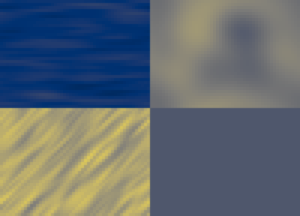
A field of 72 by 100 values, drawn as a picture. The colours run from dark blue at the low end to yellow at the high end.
It is made of 2 by 2 panels. Panel 1,1: very low, streaked across, faint in contrast. Panel 1,2: middling, smooth. Panel 2,1: high, slanting up to the right. Panel 2,2: low, flat.
